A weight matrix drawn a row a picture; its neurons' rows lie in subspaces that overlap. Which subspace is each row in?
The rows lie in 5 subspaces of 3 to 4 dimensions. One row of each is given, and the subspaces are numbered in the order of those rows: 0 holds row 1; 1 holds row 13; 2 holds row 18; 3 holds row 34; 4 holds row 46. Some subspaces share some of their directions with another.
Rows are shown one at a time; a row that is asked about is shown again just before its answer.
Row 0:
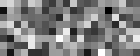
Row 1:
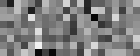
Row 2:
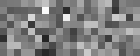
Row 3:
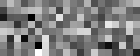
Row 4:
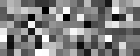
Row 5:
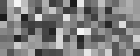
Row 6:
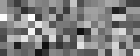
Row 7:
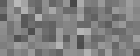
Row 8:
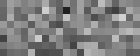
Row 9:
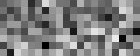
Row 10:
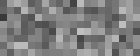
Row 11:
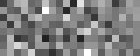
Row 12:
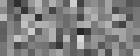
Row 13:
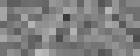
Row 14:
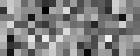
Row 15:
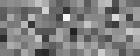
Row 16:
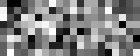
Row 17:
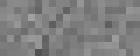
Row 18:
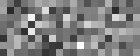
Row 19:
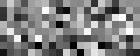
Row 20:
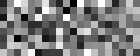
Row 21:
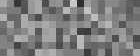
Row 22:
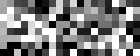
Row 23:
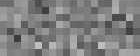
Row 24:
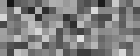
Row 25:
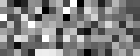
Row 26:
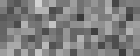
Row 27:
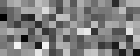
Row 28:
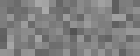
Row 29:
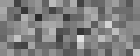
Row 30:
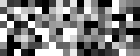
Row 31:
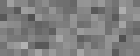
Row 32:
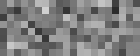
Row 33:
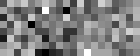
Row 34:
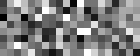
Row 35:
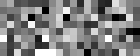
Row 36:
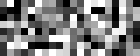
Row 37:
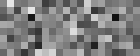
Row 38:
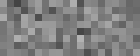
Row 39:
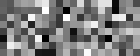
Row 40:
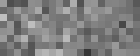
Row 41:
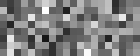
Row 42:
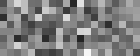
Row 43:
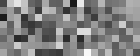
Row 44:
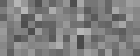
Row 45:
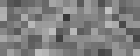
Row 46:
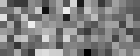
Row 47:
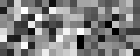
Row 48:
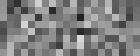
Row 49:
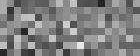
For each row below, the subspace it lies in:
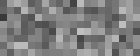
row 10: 0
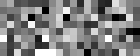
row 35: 0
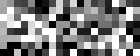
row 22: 3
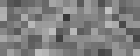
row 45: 1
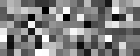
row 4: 3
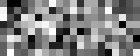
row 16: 1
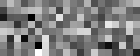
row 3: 3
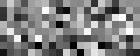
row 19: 3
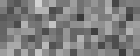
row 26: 3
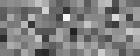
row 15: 1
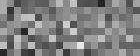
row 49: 2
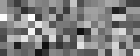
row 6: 3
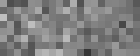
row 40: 4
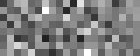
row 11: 1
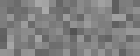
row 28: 2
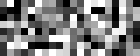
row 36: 0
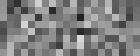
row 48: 3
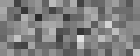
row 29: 4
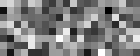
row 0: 1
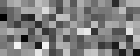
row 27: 3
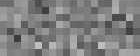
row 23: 3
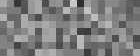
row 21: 0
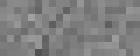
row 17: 3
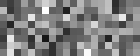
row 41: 1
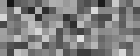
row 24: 0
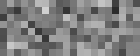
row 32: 0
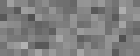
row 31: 0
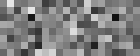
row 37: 0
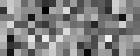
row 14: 1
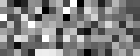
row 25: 4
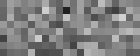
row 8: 3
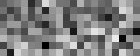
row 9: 0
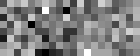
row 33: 4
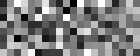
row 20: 2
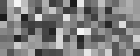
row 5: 1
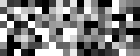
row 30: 4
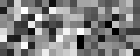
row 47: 4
